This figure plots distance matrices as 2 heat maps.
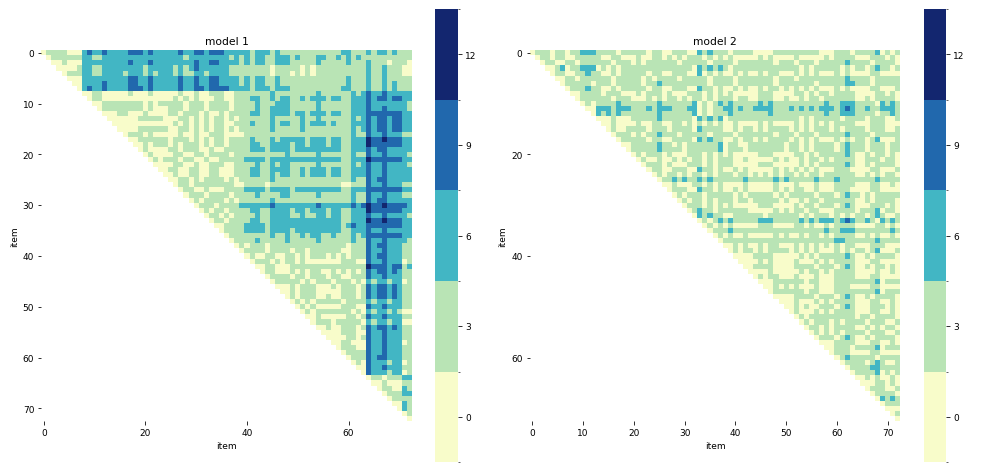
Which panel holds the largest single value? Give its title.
model 1
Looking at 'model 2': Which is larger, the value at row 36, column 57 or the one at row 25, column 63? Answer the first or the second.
the second
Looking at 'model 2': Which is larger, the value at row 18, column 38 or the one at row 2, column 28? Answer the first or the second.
the second
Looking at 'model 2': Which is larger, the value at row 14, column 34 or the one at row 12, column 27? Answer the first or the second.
the second
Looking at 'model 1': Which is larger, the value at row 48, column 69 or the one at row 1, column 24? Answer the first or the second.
the first
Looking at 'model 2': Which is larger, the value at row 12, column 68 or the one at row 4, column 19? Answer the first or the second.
the second
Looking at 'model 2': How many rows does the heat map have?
73
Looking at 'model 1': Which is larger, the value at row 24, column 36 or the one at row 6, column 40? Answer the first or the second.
the second
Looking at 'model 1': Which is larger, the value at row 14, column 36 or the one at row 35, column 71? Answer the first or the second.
the second
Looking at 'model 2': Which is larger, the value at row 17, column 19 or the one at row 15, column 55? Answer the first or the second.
the first
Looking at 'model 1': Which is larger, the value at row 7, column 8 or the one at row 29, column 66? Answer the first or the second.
the second
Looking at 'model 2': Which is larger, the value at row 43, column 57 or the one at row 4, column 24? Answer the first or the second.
the second
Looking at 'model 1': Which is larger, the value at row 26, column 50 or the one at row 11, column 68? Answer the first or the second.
the second
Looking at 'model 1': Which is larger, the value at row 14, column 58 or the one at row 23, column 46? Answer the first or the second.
the second
